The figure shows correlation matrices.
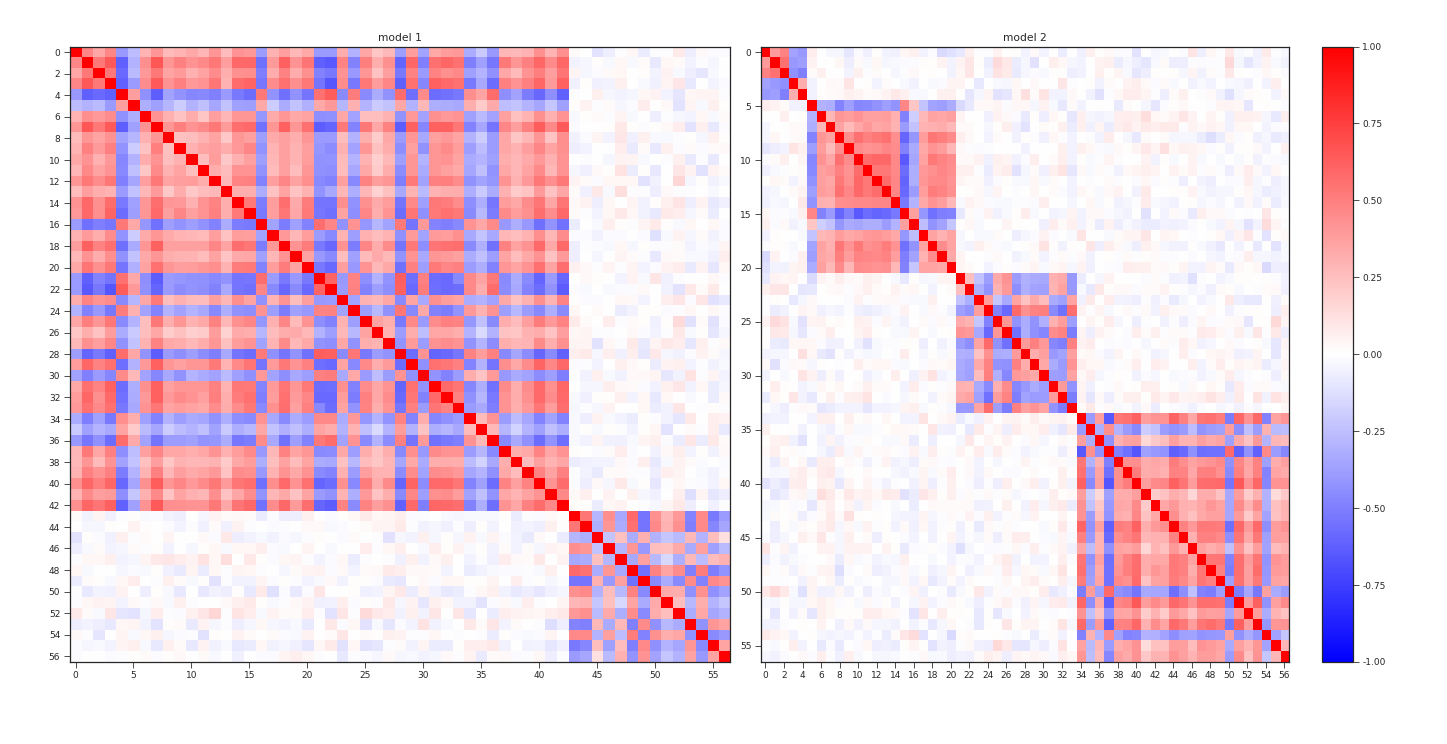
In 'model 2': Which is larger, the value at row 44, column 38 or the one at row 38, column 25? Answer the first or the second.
the first
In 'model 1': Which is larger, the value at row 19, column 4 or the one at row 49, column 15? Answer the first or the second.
the second
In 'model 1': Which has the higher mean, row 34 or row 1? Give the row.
1
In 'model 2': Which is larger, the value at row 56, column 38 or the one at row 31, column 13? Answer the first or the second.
the first
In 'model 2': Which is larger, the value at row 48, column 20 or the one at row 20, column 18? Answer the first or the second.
the second
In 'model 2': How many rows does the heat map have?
57
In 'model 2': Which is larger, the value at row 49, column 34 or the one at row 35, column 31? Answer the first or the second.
the first
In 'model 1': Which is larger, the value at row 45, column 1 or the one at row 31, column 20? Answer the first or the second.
the second
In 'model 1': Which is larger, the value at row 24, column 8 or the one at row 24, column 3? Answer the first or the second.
the first
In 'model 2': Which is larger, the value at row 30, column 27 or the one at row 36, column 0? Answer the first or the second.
the first
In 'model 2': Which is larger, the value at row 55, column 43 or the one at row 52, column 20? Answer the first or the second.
the first
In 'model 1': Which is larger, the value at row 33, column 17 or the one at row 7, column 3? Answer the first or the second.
the second
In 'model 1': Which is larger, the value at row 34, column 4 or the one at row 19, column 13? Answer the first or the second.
the first
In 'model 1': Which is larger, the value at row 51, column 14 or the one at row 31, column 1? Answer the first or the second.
the second
